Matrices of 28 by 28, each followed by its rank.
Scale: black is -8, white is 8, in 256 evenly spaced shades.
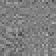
five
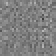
five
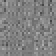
five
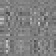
three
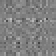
three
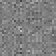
five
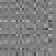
three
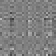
three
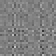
three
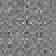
five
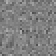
five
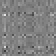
three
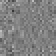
five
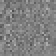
five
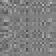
three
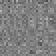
five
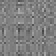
three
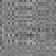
three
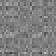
three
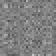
five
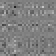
three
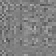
five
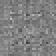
five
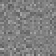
five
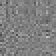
five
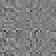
three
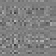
three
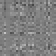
three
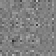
five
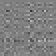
three
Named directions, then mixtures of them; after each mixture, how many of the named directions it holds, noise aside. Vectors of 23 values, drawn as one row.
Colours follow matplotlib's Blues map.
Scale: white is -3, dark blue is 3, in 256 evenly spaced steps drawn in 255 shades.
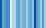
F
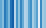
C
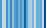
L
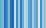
one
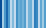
three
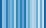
three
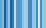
one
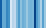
one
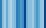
two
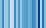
two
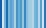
three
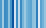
one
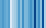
three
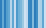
three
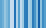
one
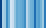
two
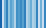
three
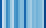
two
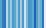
one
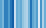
one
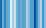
one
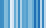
three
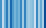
two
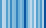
one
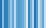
two
